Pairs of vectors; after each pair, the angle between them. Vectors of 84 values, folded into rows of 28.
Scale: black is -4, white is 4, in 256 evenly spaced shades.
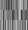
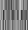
nearly parallel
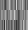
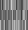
partly opposed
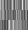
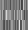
orthogonal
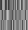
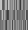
nearly opposite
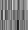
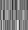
nearly opposite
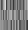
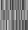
partly aligned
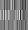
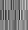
nearly opposite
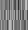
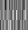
partly aligned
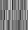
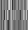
nearly parallel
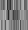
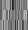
orthogonal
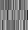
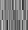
orthogonal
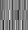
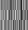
partly opposed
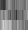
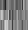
partly aligned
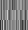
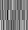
nearly opposite
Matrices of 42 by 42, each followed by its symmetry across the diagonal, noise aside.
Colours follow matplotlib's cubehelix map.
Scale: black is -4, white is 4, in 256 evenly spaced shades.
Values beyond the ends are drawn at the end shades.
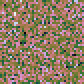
neither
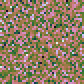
antisymmetric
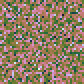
antisymmetric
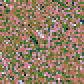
antisymmetric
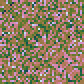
symmetric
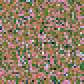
antisymmetric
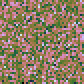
neither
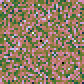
symmetric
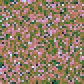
neither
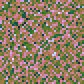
symmetric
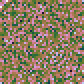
symmetric
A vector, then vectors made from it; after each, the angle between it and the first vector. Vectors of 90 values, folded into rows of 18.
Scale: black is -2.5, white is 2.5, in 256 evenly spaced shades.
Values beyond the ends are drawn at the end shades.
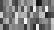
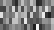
nearly parallel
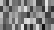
partly aligned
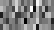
nearly opposite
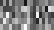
orthogonal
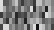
nearly opposite
